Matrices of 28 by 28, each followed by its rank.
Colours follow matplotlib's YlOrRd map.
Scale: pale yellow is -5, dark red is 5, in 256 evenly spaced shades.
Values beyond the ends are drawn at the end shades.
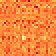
five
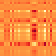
one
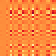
one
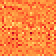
five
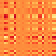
one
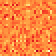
five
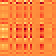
one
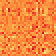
five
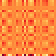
one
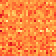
five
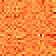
five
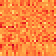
five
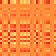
one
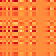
one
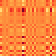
one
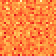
five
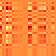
one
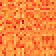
five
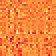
five
